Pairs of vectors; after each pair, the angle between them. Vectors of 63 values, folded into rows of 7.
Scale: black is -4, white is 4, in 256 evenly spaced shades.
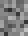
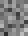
nearly parallel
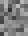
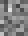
nearly opposite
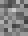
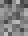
partly aligned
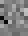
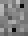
orthogonal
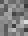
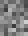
nearly parallel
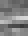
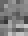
partly opposed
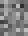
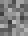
partly aligned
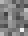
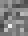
partly aligned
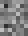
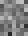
orthogonal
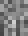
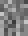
nearly opposite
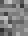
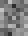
partly aligned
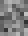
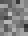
orthogonal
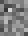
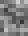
partly aligned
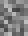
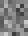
partly aligned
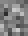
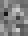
nearly parallel
